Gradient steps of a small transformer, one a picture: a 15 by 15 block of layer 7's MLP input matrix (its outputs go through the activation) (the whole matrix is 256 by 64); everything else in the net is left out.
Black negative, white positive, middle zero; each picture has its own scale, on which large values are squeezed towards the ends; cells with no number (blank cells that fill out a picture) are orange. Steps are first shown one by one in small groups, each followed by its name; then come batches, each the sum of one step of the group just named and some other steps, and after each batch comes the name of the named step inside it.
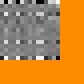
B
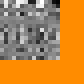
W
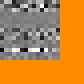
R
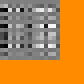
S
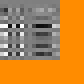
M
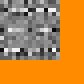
W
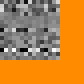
S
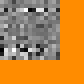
M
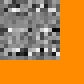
R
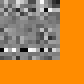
W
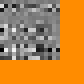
M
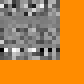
R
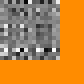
M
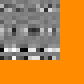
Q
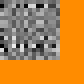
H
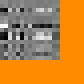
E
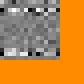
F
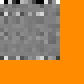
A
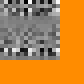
E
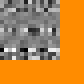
Q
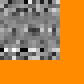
Q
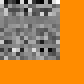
A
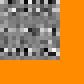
E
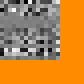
F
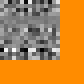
Q
